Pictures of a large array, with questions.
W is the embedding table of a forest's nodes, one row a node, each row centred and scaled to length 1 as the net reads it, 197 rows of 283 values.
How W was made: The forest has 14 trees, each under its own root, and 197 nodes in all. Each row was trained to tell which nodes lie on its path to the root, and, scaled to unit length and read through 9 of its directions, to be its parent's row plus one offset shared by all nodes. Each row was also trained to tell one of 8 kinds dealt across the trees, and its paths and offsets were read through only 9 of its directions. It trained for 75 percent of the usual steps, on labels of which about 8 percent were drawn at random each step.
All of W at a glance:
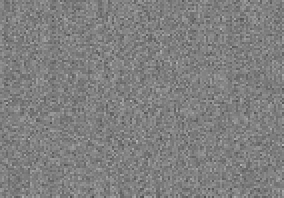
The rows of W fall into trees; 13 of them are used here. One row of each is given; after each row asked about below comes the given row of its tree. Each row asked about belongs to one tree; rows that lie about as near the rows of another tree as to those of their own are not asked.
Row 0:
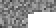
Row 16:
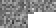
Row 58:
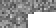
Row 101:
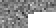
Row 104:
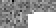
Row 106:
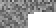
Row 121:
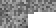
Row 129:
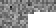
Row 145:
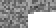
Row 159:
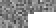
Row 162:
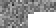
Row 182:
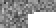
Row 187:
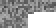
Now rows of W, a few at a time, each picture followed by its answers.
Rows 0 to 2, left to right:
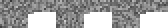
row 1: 0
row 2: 101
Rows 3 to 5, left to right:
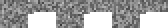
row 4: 104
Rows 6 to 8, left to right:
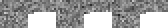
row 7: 187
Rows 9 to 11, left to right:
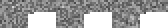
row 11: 159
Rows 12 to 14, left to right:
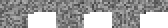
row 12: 106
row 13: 104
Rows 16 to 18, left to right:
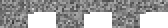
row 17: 16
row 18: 162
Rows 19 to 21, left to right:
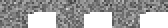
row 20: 182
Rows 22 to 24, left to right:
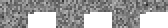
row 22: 129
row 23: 106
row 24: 187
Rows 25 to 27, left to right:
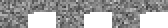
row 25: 145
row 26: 16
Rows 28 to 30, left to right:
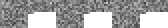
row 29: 104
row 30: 145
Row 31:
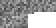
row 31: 121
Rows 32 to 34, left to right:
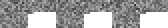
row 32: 104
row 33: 0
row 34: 58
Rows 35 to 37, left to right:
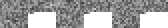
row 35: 58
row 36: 187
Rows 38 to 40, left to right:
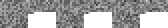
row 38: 145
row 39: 187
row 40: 182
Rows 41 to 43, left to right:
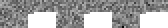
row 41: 101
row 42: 162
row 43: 104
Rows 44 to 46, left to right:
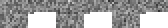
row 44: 129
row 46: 182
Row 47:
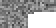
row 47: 101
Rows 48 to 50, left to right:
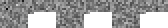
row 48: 182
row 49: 145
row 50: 162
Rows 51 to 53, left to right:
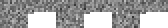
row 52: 101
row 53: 129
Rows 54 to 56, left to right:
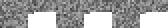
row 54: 159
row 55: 16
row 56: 162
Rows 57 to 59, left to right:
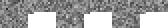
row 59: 162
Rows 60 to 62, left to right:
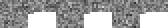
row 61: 121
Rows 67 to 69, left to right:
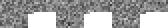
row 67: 162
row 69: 0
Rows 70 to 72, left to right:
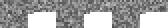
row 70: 187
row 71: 106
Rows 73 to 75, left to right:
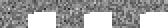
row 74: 162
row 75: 182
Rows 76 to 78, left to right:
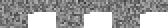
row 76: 182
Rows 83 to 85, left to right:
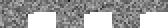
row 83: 106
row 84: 101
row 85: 104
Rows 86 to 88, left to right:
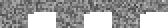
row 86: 121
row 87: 104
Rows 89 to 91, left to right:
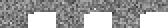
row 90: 182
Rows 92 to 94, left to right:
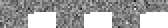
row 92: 101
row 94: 182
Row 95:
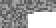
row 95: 0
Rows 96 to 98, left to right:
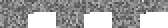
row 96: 106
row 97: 104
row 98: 159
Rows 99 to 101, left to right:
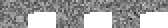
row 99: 121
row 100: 187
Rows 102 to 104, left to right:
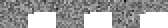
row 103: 159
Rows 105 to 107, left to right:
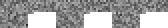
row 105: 182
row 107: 104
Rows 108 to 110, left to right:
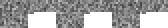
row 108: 101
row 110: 101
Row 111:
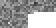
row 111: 104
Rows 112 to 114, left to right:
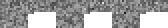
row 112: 101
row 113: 58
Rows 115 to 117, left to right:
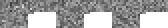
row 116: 106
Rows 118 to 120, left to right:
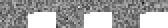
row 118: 0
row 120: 106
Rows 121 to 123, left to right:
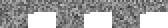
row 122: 162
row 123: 106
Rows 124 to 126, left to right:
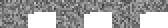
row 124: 106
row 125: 101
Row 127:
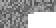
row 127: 0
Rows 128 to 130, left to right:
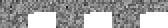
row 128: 182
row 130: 121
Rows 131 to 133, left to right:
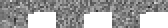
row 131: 159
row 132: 0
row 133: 162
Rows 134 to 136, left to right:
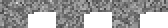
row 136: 58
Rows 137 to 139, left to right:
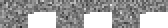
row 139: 106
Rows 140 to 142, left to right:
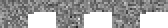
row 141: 104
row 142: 159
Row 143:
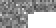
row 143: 182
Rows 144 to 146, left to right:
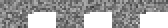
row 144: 162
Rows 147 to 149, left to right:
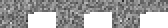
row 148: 162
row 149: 129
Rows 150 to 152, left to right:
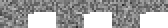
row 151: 104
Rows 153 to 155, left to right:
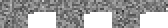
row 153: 16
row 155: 182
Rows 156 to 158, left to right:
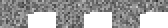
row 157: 145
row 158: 106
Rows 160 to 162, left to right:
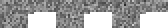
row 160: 129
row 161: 159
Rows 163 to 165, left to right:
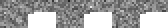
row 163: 106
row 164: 101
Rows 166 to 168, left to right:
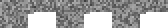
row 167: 121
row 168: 58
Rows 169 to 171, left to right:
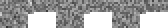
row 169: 182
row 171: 104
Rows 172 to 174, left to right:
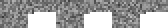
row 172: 129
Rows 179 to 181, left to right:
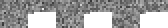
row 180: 121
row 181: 182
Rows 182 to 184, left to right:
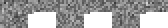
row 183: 106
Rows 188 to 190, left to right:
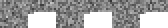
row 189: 0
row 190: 104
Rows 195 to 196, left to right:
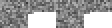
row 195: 145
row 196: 106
